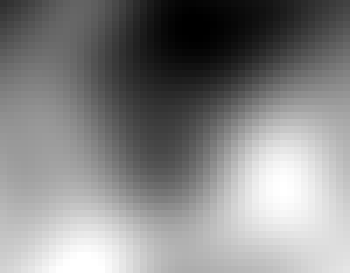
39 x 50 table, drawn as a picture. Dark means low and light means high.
Odd rows or columns: none. Grain: smooth. Slope: up to the bottom. Ninth with the lowest average: top middle.
